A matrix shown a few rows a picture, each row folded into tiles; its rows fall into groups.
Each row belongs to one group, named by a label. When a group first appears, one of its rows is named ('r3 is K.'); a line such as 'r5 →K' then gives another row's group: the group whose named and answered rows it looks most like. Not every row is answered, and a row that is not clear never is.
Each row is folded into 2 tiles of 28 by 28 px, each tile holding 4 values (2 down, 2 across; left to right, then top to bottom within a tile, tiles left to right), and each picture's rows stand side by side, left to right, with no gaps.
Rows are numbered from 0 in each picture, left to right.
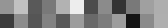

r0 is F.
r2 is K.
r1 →F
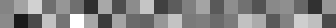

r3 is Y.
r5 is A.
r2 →Y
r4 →A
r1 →A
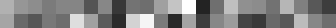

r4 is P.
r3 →F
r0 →P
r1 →A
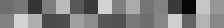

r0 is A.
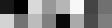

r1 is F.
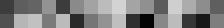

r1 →K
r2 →P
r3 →P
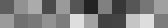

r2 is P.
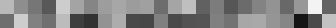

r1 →P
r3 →F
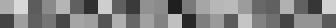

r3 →K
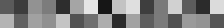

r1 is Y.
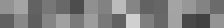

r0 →F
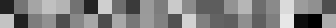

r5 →P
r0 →K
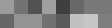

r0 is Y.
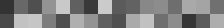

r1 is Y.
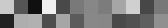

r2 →F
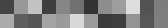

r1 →A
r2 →F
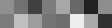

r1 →A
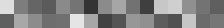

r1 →A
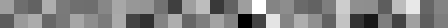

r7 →F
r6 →P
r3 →Y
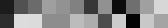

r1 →A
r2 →K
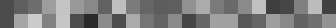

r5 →Y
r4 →Y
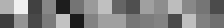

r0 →F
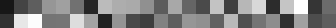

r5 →F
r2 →P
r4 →Y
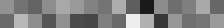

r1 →P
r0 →A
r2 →A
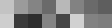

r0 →P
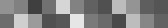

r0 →A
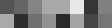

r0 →K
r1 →F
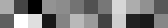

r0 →A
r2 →P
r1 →A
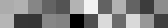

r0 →P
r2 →A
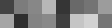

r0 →K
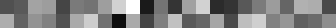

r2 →F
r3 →Y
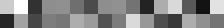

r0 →F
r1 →A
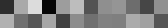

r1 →F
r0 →Y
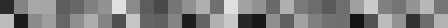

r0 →K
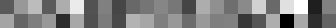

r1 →F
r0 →Y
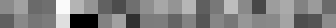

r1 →P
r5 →P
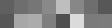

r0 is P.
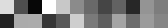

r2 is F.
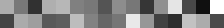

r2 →A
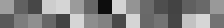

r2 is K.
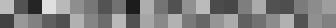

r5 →K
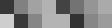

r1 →K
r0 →K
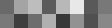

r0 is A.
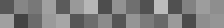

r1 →Y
